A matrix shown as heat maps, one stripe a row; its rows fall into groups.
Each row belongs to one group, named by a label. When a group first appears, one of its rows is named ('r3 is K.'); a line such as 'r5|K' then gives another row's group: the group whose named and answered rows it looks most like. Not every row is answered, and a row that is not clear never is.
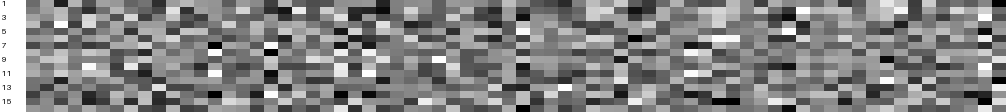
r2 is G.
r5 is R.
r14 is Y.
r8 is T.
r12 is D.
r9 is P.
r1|D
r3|G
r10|G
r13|P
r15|R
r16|G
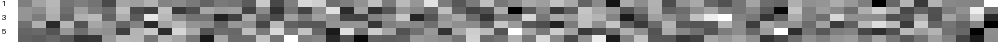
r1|P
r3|G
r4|D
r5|R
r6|Y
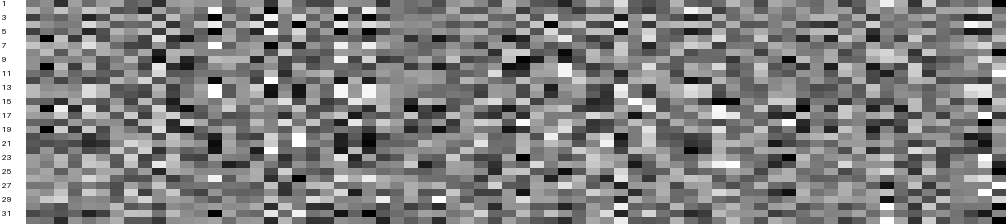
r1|D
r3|Y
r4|T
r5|Y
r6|P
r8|D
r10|P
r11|P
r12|Y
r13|T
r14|T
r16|P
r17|G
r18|R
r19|P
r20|Y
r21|Y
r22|Y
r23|G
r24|G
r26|T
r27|P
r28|G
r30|D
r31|Y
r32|D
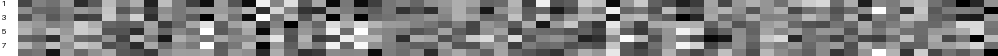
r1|Y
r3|Y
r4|T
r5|T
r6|R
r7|T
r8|D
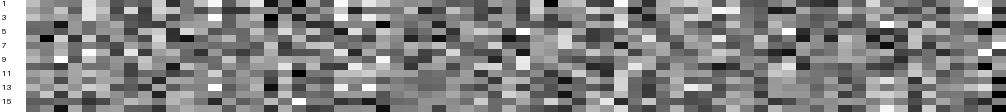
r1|T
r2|G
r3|T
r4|D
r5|R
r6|P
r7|P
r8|G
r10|R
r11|T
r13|T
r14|D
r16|D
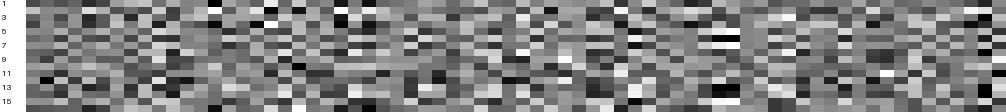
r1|Y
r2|T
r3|R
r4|Y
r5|G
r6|R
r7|G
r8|R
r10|T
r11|D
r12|P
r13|R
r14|R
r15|G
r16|Y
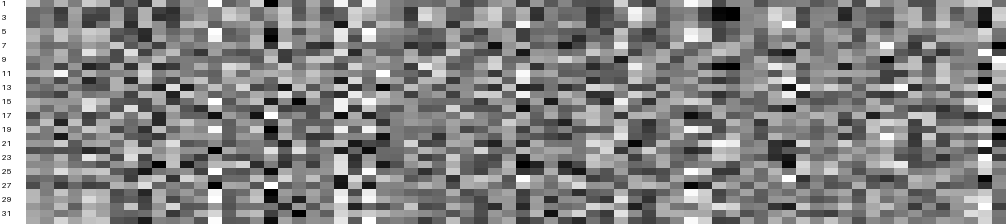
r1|T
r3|R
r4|R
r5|T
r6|T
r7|D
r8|G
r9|P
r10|R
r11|P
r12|R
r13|G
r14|R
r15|T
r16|G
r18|D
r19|T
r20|D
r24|G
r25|T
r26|R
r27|Y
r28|T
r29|T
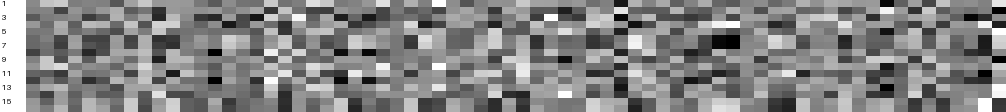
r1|P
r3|Y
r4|G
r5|P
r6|R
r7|R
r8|Y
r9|D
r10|P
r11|R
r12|Y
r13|P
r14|P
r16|G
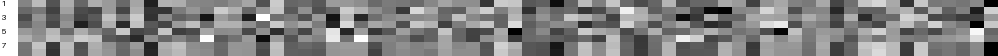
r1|D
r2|R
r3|Y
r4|R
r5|G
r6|T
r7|D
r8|D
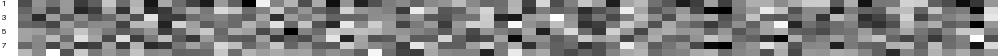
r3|P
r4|R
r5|T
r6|G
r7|R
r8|P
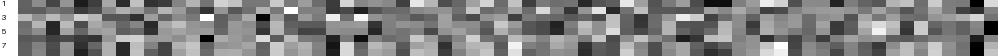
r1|R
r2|Y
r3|T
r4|D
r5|D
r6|Y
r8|R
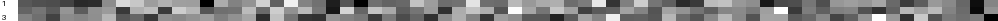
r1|Y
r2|R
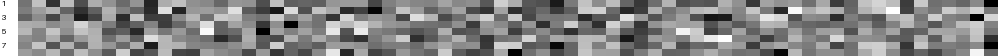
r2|G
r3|R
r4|T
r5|T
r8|G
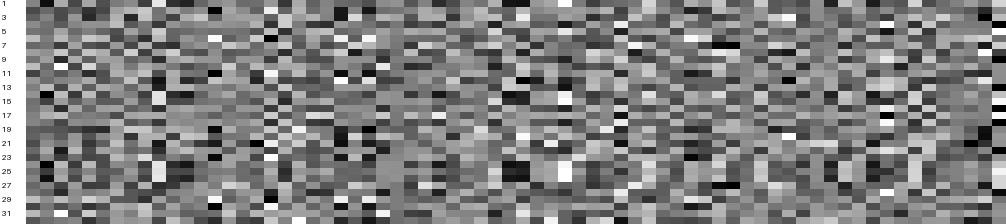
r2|Y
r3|R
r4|D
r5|P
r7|R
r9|D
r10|P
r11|Y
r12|G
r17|P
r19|Y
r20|R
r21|Y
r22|D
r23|Y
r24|P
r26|P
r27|R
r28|D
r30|Y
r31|P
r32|Y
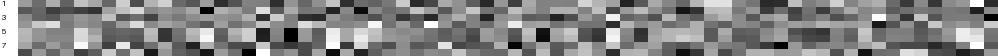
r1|G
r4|P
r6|T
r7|G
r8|Y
